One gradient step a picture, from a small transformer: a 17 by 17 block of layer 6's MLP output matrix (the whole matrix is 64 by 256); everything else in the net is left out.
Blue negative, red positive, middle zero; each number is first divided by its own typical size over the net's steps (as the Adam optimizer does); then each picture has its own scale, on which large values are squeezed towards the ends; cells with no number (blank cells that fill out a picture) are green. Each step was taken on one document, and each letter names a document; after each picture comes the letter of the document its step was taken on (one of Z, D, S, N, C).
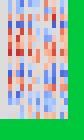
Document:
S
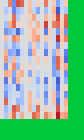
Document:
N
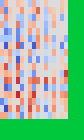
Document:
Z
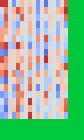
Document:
N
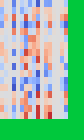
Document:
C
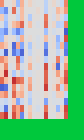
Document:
N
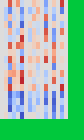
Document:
S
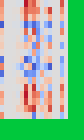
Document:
C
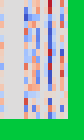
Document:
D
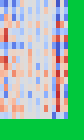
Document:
N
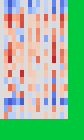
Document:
S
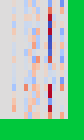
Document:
D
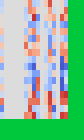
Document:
D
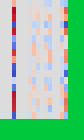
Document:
D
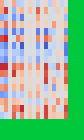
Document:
N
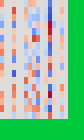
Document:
D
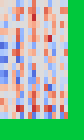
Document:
Z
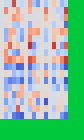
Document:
Z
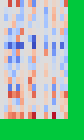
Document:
Z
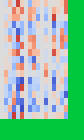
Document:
Z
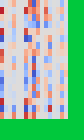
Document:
C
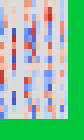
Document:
C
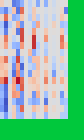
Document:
Z
